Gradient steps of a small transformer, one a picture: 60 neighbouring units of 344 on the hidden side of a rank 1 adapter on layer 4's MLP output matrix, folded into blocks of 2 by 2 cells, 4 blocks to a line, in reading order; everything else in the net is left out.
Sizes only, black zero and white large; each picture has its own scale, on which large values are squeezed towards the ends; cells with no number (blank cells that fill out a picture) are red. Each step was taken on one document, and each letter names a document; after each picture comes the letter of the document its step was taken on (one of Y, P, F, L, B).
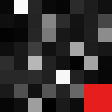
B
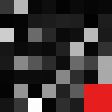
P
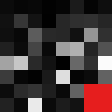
B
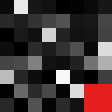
B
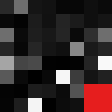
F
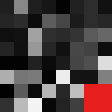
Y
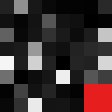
F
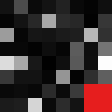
F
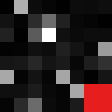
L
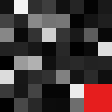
L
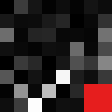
Y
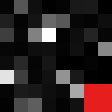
L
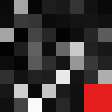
P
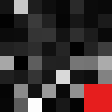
B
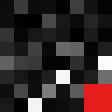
F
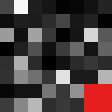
P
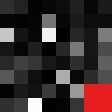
F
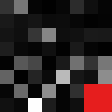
Y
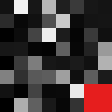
L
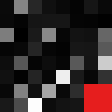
Y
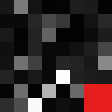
Y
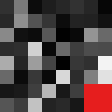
F
